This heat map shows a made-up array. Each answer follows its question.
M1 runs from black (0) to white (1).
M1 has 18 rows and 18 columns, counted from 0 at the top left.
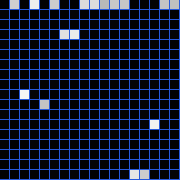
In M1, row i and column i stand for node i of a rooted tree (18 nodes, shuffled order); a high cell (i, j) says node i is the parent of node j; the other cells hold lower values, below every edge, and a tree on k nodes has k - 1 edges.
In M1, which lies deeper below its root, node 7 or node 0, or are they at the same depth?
node 7
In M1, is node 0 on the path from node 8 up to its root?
yes
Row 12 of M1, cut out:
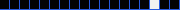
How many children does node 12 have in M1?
1
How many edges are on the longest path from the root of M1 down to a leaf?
2
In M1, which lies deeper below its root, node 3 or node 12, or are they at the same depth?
the same depth
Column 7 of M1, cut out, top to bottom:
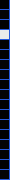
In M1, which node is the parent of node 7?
3
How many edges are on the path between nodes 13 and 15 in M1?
4
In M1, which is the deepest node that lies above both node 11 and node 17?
0
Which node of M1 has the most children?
0
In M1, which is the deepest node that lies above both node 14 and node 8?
0
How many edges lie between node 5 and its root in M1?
1
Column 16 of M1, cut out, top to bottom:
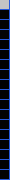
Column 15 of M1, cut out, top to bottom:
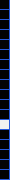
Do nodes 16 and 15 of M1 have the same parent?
no
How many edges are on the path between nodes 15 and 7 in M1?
4
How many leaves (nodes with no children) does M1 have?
12
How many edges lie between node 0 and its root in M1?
0
